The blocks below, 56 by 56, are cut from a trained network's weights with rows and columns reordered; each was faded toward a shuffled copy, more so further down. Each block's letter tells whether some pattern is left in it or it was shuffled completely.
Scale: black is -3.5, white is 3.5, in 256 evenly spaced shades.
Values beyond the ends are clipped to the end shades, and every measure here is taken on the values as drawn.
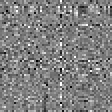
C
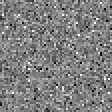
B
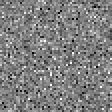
B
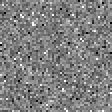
B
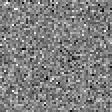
B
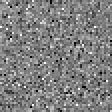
B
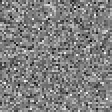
B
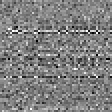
C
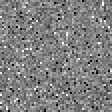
B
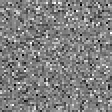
B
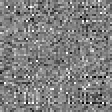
C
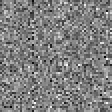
C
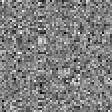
C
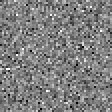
B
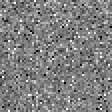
B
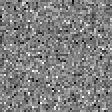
B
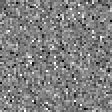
B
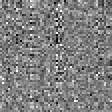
C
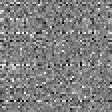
C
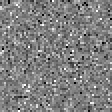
B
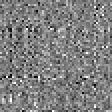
C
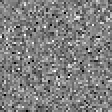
B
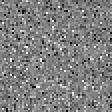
B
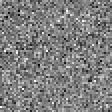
B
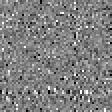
C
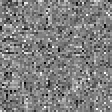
C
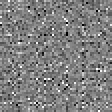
C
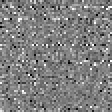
C
